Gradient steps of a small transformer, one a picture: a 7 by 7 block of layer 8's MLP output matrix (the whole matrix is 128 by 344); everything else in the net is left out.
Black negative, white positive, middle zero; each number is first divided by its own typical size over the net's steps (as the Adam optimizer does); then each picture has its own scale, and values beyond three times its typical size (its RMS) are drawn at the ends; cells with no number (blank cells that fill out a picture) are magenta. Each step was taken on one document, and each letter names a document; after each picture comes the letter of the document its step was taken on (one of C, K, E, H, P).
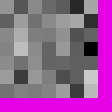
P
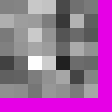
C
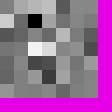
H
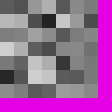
C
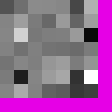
P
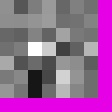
C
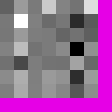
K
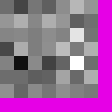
K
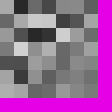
C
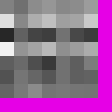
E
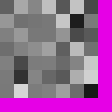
P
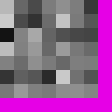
E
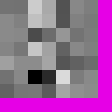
H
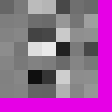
H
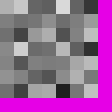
P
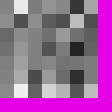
K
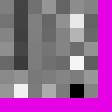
K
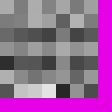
E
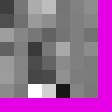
H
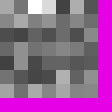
E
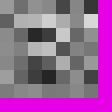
H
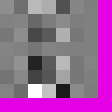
H
